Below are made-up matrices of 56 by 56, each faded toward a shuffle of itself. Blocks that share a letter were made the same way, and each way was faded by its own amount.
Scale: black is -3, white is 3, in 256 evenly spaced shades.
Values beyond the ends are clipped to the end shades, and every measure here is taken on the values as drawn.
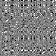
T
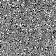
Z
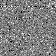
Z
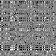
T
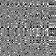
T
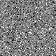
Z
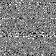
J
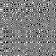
T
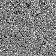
Z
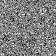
Z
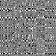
T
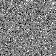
Z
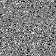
J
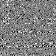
J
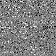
J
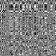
T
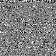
J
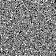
Z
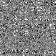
J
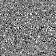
J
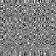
T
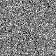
Z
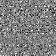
J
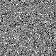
Z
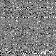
J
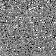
J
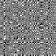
T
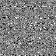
J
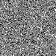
Z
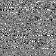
J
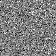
Z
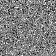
Z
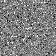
Z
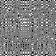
T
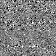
J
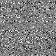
J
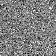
Z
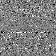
J
